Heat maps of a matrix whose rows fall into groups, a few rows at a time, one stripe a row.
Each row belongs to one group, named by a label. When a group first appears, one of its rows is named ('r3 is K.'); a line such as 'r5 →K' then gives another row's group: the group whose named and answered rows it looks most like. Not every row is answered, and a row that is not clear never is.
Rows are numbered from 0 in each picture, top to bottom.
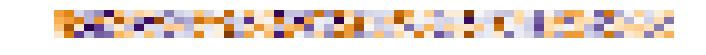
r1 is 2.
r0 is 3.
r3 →3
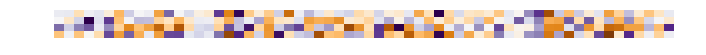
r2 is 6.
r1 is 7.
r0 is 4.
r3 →4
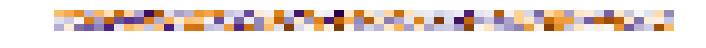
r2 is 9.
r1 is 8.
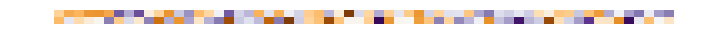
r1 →4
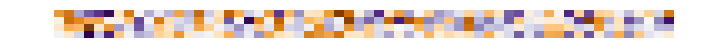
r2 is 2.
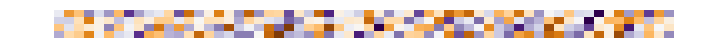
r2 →4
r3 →8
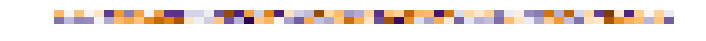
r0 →4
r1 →6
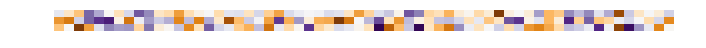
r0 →7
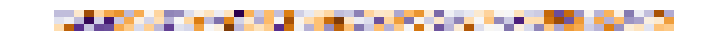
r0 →4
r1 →9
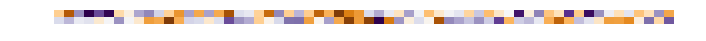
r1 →6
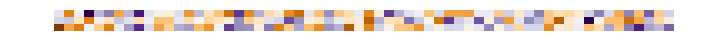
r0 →7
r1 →6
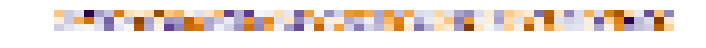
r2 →9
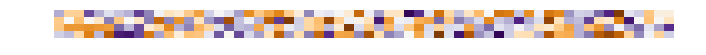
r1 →4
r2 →2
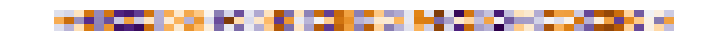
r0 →8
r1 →3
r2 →8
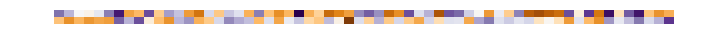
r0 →9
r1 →2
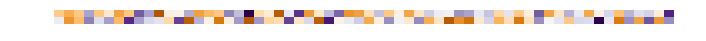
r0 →2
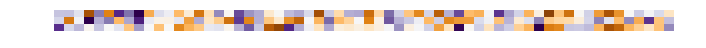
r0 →8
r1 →7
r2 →8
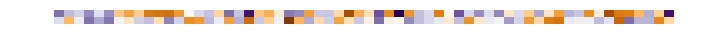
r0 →6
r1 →9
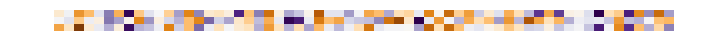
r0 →7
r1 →9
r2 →7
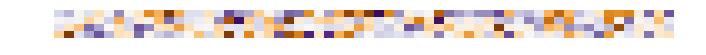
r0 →6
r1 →4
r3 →3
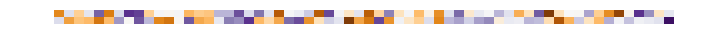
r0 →8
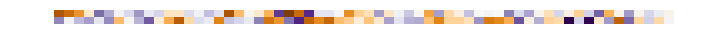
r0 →3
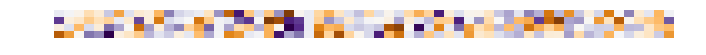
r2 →9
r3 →3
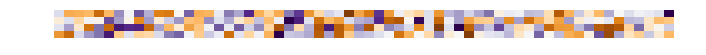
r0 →2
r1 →9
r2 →8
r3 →3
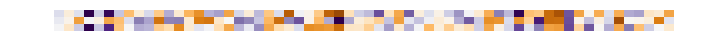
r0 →9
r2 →7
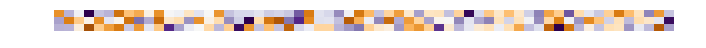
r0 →6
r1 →2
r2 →4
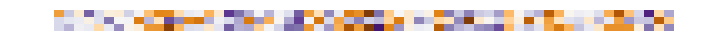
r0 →6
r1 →9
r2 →6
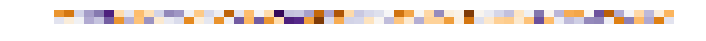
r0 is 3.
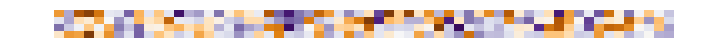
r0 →4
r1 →6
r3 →2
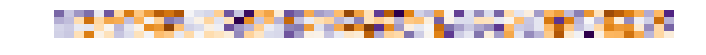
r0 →6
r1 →4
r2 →6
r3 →6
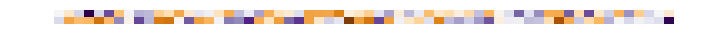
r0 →7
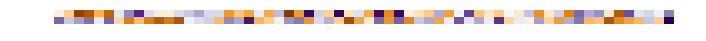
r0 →4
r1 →6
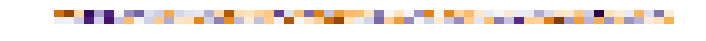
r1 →9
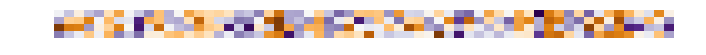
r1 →8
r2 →2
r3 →8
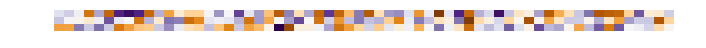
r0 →8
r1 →9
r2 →3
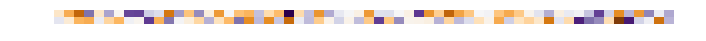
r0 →7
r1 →4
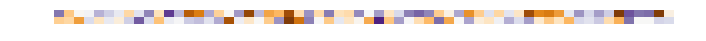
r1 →4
